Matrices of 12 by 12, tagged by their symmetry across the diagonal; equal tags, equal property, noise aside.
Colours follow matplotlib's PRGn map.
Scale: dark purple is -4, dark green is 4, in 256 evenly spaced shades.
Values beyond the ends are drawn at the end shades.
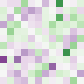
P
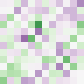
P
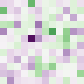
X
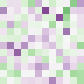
X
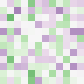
P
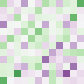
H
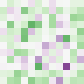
H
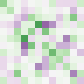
H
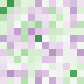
H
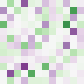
P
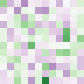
X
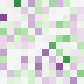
P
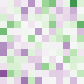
P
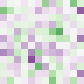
X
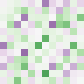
H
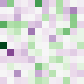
X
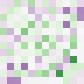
H
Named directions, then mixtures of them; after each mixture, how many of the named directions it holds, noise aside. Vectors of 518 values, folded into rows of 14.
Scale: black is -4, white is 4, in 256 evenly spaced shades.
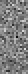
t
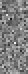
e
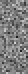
two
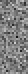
two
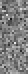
one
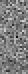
one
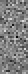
one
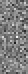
two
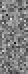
one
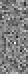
two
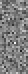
two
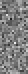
one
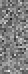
two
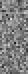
one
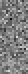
two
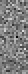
one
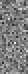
two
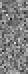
one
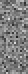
two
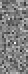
two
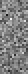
two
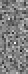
two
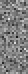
two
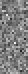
one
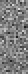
one
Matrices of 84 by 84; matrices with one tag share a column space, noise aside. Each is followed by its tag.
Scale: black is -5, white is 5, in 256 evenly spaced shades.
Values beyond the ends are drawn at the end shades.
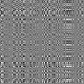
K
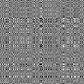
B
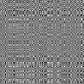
K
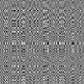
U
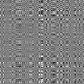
K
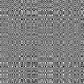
K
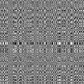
U
